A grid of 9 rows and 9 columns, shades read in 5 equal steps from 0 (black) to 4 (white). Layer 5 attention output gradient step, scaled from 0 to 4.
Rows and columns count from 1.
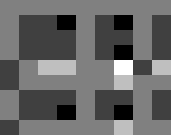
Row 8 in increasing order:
0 0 1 1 1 1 2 2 2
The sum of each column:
15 13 14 12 18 13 14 17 14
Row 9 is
1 2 2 2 2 2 3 2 2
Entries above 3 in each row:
0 0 0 0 1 0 0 0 0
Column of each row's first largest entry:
1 1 1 1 7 7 1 1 7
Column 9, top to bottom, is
2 1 1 1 3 2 1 1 2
